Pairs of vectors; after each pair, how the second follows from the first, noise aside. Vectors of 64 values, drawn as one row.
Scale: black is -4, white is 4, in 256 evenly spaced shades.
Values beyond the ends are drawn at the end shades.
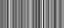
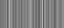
shrunk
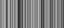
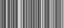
negated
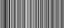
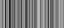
sign-scrambled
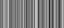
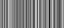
sign-scrambled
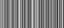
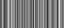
wrapped around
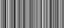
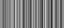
wrapped around
